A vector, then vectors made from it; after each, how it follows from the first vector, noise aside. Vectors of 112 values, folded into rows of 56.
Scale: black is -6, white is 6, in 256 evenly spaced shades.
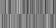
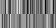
scaled up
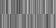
negated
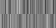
copied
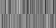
copied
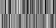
scaled up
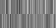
negated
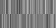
negated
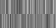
negated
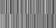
sign-scrambled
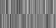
negated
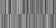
copied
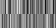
scaled up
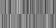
copied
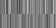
negated
